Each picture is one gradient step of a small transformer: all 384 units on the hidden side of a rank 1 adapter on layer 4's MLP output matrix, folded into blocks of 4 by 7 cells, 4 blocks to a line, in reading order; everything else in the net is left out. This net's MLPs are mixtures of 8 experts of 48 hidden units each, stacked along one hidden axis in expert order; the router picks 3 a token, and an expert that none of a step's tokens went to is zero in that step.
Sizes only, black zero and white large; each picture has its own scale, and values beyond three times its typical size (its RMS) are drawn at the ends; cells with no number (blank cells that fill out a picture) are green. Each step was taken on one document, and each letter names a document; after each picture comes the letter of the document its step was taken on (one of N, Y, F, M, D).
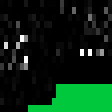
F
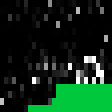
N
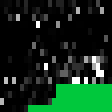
N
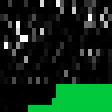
F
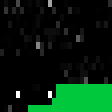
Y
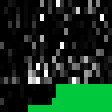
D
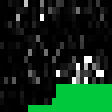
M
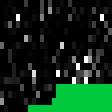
M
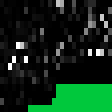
F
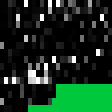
D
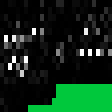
F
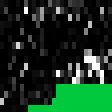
N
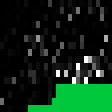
M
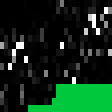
F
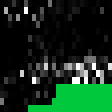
N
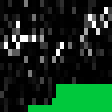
F
